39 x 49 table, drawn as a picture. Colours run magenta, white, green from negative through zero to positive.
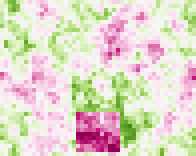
The ninth with the lowest average is the bottom middle. An odd patch, lower than its surroundings, sits in the bottom middle. The texture is blotchy. Values change most from cell to cell in the bottom middle. There is no overall slope. Overall the values sit about 50% of the way up the scale.
